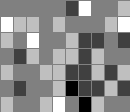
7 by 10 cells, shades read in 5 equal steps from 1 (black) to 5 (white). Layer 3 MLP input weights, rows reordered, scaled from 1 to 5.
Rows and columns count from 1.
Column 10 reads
4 5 2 3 4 2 3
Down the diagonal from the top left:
3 4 5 3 4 1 1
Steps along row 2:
down same down up down same same up up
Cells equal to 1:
2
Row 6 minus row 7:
-1 -1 0 -1 -1 -2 1 -2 1 -1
